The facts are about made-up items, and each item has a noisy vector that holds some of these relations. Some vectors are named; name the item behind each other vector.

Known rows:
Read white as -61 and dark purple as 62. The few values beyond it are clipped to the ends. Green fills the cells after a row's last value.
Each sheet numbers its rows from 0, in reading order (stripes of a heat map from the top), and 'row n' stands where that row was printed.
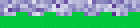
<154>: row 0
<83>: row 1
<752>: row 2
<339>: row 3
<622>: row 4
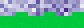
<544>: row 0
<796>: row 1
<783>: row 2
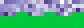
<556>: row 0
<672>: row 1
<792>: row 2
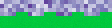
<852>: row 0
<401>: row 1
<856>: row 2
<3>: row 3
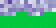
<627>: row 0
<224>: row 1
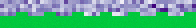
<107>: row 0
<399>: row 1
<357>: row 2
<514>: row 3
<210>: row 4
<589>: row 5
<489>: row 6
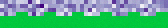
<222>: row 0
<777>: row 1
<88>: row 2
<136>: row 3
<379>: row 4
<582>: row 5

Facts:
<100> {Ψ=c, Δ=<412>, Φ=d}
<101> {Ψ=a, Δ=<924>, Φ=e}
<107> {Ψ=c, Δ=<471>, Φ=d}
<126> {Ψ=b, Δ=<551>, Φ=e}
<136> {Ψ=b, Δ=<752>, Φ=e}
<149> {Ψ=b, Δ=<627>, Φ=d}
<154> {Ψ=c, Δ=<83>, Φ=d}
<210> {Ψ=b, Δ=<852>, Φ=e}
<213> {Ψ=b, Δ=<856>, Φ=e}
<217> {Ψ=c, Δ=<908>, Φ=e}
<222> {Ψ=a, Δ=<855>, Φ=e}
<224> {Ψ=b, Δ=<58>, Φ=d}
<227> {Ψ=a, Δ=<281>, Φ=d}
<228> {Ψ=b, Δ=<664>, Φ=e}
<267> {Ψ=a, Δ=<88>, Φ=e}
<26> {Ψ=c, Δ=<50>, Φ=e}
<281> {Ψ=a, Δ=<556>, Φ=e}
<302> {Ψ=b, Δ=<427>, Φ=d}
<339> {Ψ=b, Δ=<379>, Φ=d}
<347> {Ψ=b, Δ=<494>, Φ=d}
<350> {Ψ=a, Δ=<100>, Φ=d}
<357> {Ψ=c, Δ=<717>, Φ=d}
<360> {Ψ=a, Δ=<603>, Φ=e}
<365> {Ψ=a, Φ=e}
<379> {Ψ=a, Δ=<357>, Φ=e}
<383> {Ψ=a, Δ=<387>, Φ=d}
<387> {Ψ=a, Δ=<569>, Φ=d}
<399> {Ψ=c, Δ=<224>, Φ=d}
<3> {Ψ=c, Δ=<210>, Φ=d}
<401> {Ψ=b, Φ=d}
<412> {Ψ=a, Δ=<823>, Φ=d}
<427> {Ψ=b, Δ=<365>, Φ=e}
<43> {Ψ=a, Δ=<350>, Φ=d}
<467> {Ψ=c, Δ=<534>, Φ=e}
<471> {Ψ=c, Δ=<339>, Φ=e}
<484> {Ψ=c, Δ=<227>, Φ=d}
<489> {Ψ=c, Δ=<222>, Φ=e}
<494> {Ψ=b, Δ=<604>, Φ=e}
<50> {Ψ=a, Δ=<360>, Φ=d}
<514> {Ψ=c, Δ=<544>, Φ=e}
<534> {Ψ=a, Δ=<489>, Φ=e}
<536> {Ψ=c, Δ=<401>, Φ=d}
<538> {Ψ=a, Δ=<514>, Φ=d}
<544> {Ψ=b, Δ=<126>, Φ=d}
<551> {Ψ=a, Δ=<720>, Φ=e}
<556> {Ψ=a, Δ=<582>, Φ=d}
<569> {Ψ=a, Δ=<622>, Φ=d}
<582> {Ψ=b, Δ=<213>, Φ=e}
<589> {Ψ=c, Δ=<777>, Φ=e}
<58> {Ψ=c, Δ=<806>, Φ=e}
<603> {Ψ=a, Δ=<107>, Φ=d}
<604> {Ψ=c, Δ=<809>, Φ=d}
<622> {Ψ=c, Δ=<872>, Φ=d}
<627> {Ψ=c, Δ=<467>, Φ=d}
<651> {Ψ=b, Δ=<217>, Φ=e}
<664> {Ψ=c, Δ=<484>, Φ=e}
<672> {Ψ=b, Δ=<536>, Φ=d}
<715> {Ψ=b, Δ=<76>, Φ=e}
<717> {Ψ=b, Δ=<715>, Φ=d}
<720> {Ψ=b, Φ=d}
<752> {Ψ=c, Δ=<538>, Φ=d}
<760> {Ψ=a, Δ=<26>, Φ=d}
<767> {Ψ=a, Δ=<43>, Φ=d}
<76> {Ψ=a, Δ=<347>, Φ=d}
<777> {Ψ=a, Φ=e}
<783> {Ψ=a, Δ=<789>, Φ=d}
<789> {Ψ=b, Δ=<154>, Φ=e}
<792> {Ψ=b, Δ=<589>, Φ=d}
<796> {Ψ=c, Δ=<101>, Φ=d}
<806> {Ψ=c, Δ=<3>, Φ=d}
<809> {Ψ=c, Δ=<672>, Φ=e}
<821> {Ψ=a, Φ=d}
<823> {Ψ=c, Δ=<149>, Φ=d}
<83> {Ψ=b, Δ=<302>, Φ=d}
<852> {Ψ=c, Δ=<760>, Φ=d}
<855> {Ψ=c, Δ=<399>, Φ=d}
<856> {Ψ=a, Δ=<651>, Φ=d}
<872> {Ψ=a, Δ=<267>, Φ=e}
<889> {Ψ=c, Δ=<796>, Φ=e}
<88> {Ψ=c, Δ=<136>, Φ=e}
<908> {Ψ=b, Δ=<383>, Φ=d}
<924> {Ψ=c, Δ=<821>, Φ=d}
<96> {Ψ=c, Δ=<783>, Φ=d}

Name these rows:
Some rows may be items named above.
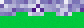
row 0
<484>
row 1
<228>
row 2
<809>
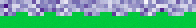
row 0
<821>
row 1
<664>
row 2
<494>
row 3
<538>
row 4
<908>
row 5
<792>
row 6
<149>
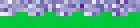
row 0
<210>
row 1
<471>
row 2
<217>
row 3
<26>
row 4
<281>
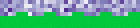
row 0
<783>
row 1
<551>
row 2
<96>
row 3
<484>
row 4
<823>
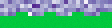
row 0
<107>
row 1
<101>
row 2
<823>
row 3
<484>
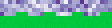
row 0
<347>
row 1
<720>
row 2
<427>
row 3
<536>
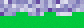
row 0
<717>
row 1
<100>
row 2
<789>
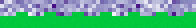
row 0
<494>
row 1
<889>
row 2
<76>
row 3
<604>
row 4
<889>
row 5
<720>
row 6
<227>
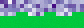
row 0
<365>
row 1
<889>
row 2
<88>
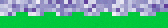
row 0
<514>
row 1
<210>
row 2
<360>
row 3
<715>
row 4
<126>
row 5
<58>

